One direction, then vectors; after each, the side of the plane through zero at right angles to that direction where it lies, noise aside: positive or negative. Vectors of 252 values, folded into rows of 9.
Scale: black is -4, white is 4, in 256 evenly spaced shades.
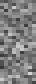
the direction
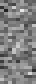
positive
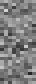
negative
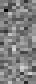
positive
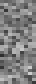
positive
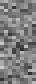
negative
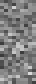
positive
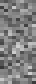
positive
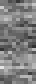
negative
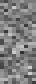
positive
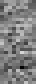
negative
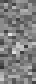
positive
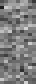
positive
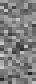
negative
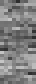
negative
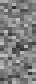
negative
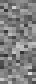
positive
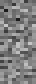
positive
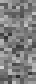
negative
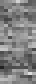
positive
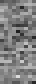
positive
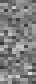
positive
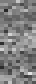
positive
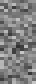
negative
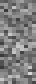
positive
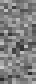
negative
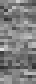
positive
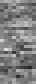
negative
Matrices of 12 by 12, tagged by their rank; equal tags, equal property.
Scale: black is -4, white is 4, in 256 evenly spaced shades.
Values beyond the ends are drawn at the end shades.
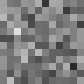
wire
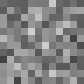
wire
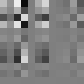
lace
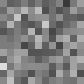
wire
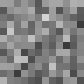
wire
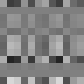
lace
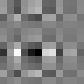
lace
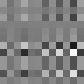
lace
